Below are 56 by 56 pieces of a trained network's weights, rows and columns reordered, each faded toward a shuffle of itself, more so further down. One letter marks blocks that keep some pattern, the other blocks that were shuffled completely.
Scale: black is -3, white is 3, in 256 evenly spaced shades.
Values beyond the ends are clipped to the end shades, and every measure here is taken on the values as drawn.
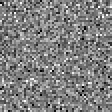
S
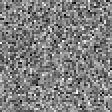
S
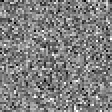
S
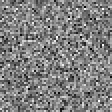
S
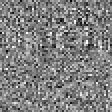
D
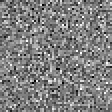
S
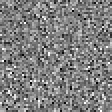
S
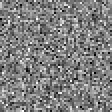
S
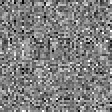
D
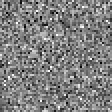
S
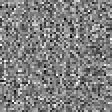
D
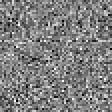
D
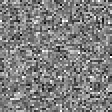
D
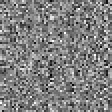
D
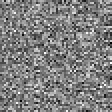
D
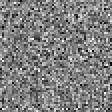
D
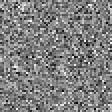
D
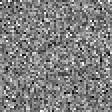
S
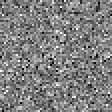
S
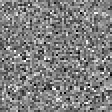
D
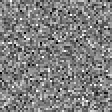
S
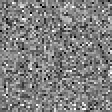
D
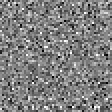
D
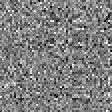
D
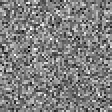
S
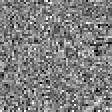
D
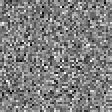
D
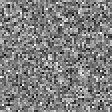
D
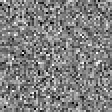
D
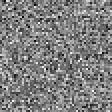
D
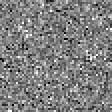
S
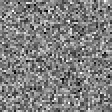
S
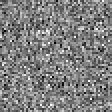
D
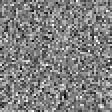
S
